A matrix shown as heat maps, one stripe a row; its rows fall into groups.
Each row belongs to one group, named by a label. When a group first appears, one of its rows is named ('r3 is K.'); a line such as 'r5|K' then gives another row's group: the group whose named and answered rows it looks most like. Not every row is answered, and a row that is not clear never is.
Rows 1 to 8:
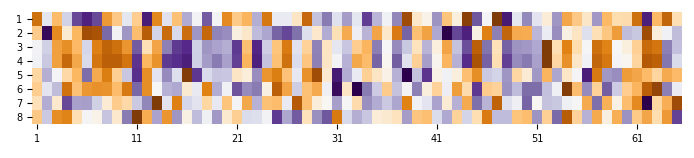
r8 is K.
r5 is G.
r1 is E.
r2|K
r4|G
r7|E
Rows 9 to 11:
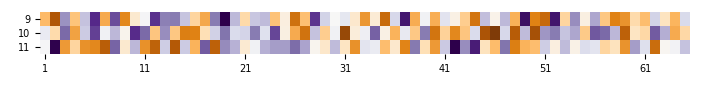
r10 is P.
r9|P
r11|K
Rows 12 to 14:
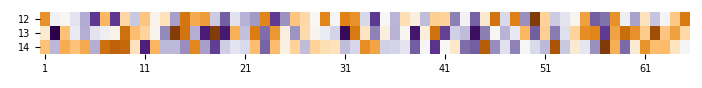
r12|P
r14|G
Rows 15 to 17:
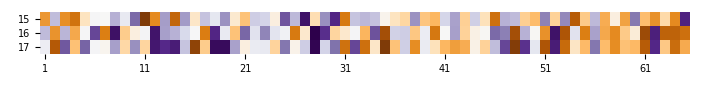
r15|K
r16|P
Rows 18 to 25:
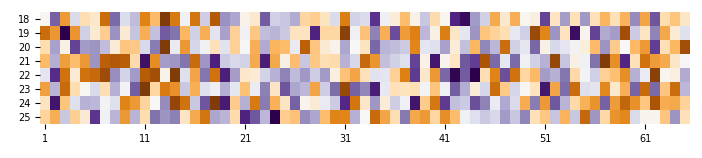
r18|K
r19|P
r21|G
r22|K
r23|K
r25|P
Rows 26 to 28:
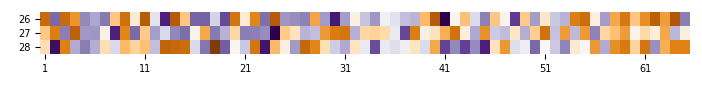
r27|P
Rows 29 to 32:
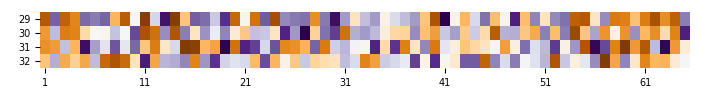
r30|K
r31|P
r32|G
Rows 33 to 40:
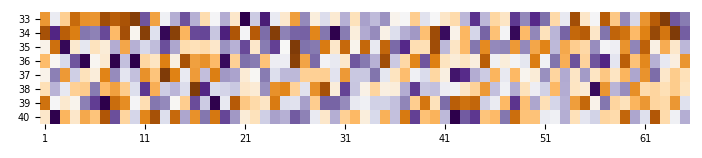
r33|G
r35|P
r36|P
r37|K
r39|E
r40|K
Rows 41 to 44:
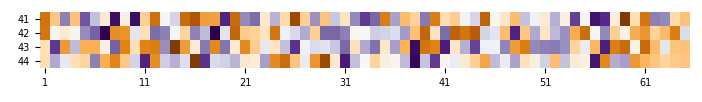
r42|E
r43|K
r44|G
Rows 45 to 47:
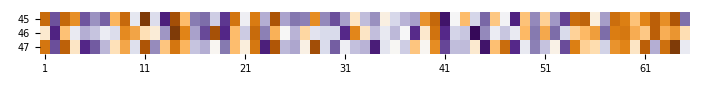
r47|E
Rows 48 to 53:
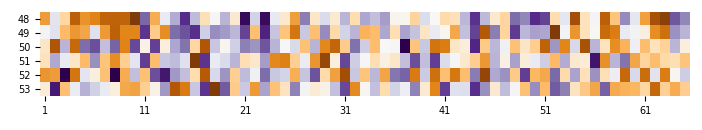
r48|G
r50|P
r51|G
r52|P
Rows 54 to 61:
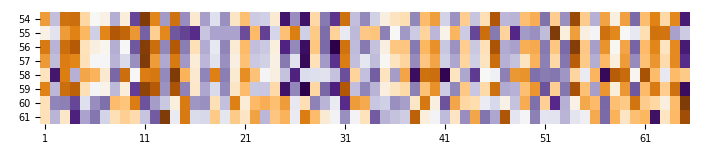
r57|K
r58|K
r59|K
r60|E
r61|E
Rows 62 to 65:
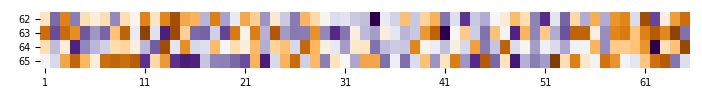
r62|K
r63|E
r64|E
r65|G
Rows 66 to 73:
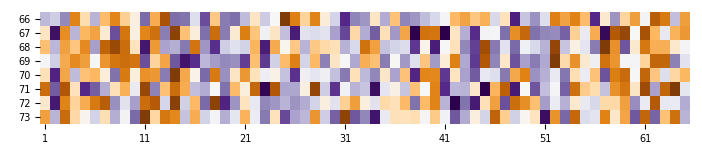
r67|K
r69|G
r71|E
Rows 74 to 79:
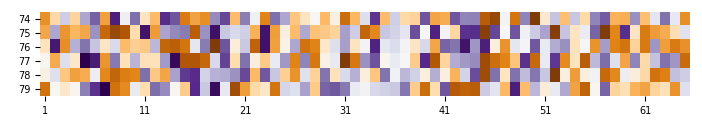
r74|P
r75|G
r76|E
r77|P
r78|G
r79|E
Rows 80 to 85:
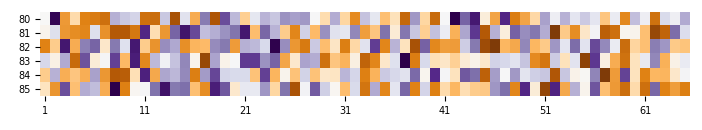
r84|G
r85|P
